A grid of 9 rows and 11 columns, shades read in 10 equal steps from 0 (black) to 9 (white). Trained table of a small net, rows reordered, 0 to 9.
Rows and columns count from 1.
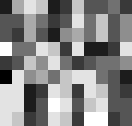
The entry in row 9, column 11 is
3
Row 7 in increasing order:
1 2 2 2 3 7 7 8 8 8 8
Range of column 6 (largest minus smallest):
6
